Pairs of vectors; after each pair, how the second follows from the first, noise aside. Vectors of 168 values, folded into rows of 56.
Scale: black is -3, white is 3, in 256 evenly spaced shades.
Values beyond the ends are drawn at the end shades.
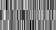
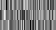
copied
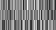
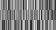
copied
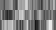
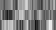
copied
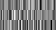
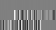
partly zeroed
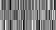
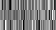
copied
